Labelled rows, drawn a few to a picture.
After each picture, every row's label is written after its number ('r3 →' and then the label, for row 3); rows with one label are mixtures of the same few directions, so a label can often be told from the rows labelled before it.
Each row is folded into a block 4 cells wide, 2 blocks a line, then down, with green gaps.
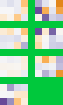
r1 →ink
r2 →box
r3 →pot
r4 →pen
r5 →ink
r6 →ink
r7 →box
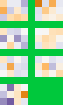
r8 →box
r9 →pen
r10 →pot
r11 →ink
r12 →pen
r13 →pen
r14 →box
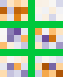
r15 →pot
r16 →ink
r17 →ink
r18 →pen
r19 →pen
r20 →pen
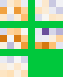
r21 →pot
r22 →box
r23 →pot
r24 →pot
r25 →pot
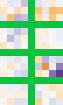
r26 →ink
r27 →pot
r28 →ink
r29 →box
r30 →pen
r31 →pen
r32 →ink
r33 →box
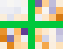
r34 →ink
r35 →pen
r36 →box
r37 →box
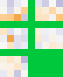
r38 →pot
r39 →pot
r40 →pen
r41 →box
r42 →ink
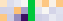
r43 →pen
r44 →pot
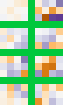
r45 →ink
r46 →ink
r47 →pen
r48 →ink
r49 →ink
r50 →ink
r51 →box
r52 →box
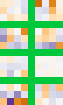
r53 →box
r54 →pen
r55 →box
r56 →pot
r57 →ink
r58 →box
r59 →ink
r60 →box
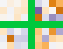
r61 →pot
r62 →box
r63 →pen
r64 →box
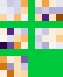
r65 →ink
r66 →ink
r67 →box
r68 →box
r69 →box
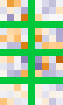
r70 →ink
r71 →ink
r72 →pot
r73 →box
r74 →ink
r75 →box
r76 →box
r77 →ink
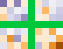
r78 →pen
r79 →pen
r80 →pen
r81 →pen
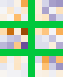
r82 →ink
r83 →ink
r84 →pot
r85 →pot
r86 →pen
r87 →box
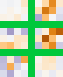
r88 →ink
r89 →ink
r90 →pot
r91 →ink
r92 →box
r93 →ink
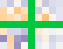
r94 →pot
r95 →pot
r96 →pot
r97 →pot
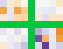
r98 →pot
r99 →ink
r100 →pen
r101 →box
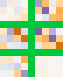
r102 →pen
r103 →pen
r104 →box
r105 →pen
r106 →pot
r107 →box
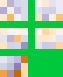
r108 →pot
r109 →ink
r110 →pen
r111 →pot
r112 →ink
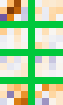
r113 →ink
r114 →pot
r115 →pen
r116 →box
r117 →pen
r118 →pen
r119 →pen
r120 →pot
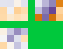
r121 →pot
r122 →ink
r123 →ink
